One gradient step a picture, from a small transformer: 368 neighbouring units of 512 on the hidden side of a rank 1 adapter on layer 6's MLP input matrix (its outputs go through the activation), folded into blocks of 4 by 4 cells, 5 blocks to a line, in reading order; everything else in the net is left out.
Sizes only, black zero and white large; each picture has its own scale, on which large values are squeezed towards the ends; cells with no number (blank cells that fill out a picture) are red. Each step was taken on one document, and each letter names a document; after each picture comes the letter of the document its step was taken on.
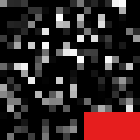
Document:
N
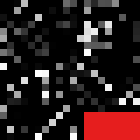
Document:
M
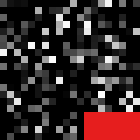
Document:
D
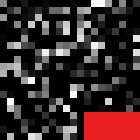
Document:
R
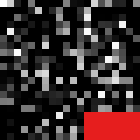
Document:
D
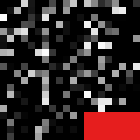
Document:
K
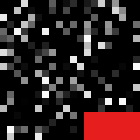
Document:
K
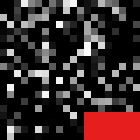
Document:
K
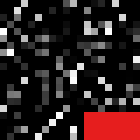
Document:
M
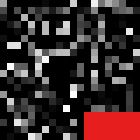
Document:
R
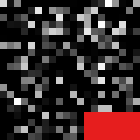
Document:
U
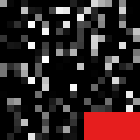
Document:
R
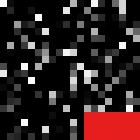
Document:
N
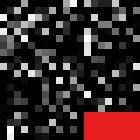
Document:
K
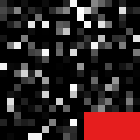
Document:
R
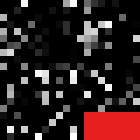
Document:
M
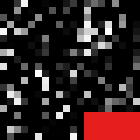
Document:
M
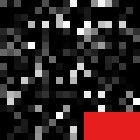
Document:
D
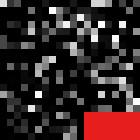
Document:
U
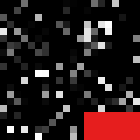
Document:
M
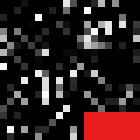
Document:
M
